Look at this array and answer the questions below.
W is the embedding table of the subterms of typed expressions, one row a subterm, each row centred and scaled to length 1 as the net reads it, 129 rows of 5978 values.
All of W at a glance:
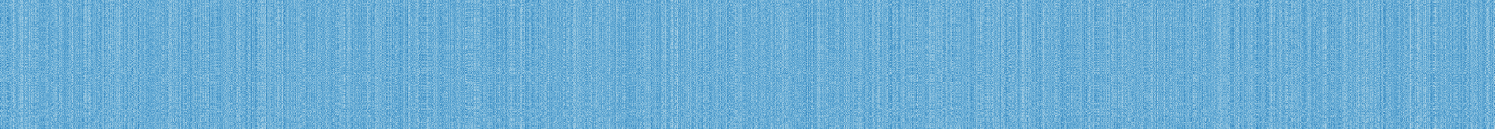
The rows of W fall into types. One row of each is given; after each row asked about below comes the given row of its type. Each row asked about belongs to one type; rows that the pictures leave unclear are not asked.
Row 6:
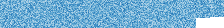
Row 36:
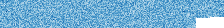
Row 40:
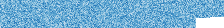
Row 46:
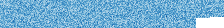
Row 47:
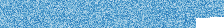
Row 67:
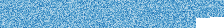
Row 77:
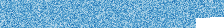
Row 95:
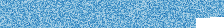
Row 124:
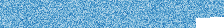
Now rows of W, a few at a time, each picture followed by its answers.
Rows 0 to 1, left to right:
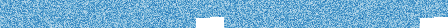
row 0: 47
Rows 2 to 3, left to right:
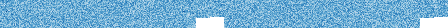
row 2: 36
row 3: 6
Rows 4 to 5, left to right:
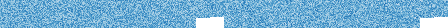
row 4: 40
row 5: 40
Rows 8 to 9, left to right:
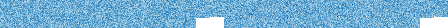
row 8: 47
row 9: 95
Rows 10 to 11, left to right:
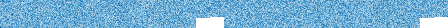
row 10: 95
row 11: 95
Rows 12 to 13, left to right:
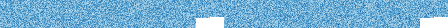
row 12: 36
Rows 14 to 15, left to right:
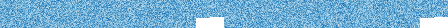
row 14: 67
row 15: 95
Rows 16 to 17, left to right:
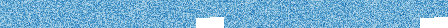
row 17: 6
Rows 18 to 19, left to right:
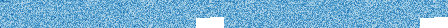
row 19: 6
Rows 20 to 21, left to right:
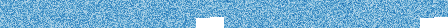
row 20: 47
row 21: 6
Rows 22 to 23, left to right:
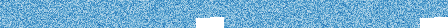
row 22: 124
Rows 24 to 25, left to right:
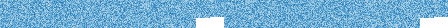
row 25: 6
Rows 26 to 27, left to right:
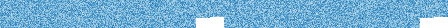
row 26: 124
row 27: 36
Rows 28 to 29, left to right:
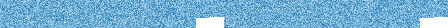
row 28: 47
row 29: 124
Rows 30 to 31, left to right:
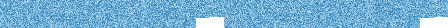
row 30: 47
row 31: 47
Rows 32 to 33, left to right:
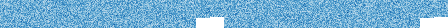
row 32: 46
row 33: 47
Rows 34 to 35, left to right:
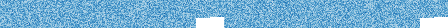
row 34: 95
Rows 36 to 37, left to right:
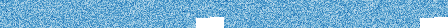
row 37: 124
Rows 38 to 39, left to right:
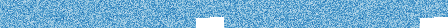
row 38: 47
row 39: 36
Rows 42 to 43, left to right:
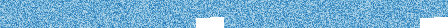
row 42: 95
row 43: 95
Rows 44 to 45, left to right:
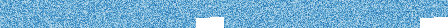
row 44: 47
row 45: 67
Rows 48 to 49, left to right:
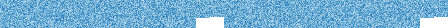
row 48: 47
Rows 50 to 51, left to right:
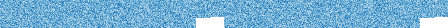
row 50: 95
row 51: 124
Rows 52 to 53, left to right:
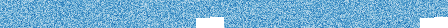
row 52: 95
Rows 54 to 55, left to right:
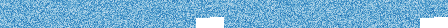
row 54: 46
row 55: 46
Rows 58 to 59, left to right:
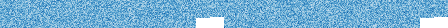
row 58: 67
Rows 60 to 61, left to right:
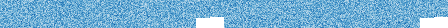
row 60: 95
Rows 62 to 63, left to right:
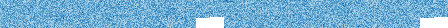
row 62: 47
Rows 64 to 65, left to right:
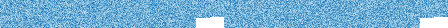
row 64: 47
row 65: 36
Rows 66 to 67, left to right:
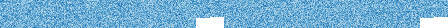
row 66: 6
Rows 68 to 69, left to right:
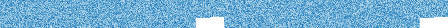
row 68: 36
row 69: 40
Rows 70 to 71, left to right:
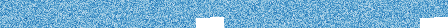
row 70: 124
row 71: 95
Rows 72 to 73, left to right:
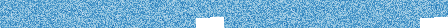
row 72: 124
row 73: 40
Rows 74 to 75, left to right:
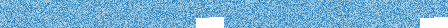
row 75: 6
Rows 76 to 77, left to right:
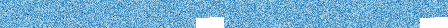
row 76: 95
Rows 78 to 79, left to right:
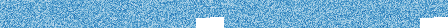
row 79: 46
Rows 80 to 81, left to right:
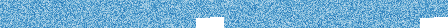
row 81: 46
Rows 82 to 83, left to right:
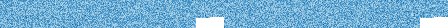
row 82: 36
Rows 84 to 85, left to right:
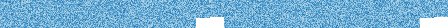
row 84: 6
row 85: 124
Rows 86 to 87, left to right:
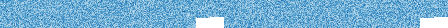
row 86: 36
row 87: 67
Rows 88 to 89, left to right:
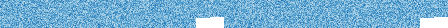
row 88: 124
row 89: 67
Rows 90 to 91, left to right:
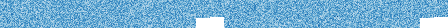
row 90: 36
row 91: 77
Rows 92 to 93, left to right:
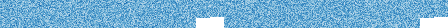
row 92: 67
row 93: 6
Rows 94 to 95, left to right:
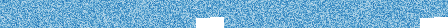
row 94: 95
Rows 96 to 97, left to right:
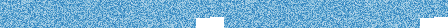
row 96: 6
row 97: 6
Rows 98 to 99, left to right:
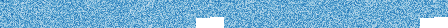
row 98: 36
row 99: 6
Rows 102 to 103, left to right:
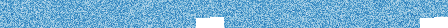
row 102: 36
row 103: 124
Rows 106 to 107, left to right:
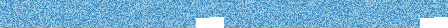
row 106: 36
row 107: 6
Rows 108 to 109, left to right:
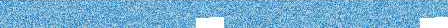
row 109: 124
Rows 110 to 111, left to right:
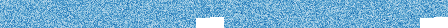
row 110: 46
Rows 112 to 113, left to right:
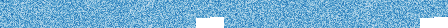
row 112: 36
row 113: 95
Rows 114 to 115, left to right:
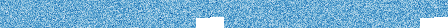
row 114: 6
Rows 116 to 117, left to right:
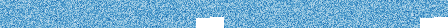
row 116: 67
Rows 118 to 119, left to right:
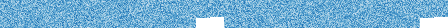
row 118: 40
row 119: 40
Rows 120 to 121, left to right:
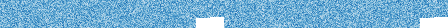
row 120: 40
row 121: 77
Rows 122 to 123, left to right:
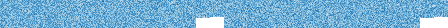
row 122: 124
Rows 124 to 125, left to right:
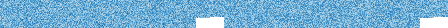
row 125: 47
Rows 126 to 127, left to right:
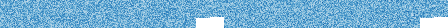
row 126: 47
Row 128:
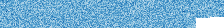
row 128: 36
